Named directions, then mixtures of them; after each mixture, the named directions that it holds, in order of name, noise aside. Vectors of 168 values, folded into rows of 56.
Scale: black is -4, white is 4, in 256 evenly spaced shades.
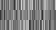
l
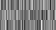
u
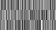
u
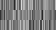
l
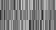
l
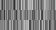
l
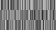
l, u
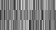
l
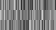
l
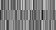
l, u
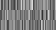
l, u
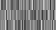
u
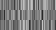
l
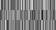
l, u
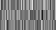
l, u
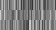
l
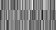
l, u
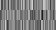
l, u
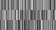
u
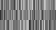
l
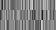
l, u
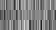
l, u
